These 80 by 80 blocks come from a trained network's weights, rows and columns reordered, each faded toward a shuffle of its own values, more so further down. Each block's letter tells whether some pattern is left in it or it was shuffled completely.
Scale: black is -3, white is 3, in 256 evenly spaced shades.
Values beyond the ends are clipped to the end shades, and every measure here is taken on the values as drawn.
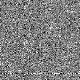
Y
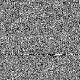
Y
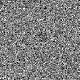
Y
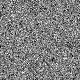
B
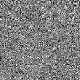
Y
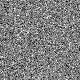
B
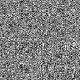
Y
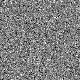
B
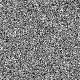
B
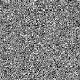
Y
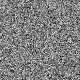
B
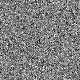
B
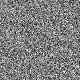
B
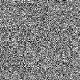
Y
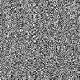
Y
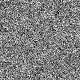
B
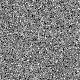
B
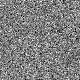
B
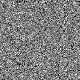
Y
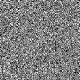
Y
